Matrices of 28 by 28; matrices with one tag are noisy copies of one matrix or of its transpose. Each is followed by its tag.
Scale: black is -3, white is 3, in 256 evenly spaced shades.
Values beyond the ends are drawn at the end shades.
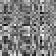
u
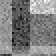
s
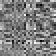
u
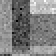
s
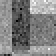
s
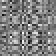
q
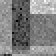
s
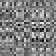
q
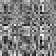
u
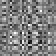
q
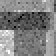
s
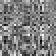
u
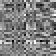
u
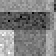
s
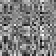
u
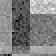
s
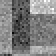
s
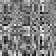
u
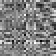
u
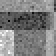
s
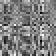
u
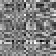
u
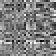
u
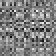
q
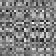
q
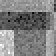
s
